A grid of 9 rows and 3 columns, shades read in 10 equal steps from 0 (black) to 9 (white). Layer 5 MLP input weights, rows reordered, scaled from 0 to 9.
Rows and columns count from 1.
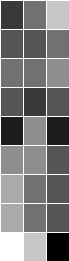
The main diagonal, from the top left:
2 3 5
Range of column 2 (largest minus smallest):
5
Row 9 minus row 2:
6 4 -4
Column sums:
39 38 29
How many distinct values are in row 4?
2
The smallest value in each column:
1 2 0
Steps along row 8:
down down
